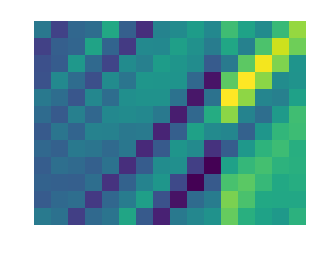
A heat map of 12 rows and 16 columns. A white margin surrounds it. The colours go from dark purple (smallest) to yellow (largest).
The ninth with the highest average is the top right. A vertical seam about 70% of the way across splits the table, and the right part is higher. The bottom right is the smoothest part. The grain runs diagonally up to the right.
